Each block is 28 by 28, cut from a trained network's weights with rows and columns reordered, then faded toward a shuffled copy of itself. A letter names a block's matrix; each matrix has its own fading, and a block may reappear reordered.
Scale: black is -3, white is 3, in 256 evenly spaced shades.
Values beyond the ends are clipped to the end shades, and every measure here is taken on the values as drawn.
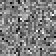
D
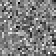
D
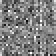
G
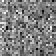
G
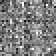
G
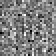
G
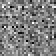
G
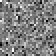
D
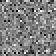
G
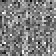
G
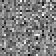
D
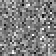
D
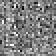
G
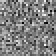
G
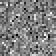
D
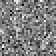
D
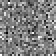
G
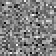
D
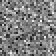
D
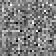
G
